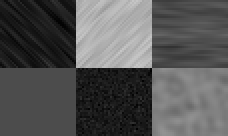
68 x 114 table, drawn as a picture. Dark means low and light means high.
It is made of 2 by 3 panels. Panel 1,1: very low, slanting down to the right, faint in contrast. Panel 1,2: high, slanting up to the right, faint in contrast. Panel 1,3: low, streaked across, faint in contrast. Panel 2,1: low, flat. Panel 2,2: very low, fine-grained, faint in contrast. Panel 2,3: middling, blotchy, faint in contrast.
